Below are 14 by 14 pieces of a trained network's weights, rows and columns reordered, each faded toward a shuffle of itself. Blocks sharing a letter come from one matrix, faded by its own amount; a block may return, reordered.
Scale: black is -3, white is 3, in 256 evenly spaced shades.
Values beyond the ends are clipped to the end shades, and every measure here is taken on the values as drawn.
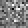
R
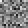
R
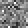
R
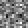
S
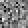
R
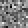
R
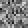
S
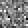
R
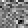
S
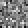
R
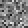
R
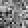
S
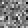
S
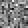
R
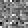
R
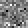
R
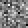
R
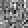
S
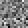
R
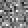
R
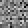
S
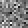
S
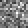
R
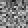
S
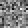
R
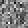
S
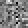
S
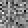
R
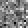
R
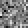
R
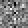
S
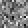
R
